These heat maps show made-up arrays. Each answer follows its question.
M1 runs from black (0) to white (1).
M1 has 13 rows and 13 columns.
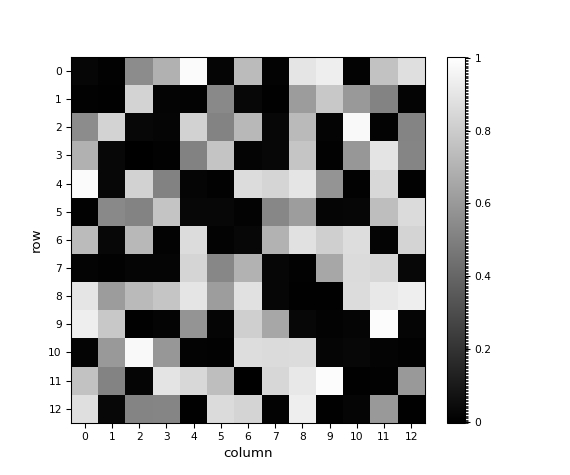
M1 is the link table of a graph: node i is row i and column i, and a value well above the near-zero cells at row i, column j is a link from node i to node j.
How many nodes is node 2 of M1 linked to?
8
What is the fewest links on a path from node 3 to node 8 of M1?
1
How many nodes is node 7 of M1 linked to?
6
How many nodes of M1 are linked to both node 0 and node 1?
4
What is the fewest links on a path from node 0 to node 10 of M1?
2
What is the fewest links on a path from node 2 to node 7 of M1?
2
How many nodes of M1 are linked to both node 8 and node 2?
7
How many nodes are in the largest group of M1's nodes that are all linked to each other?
5
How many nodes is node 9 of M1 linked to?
6
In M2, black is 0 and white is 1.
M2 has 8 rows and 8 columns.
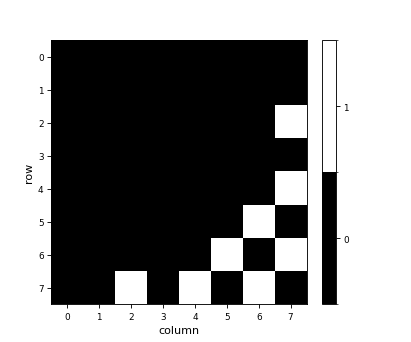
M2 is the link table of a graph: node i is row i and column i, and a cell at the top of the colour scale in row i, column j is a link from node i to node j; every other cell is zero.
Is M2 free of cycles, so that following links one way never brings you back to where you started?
no
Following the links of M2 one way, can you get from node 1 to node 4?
no
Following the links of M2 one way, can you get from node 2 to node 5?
yes
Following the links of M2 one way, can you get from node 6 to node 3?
no
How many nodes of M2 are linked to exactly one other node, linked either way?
3
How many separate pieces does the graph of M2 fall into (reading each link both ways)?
4
